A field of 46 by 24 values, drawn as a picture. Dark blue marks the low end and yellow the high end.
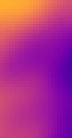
The top left is the ninth with the highest average. On average the colour sits 40% of the way up the scale. The field climbs toward the top left. Values change most from cell to cell in the top middle.
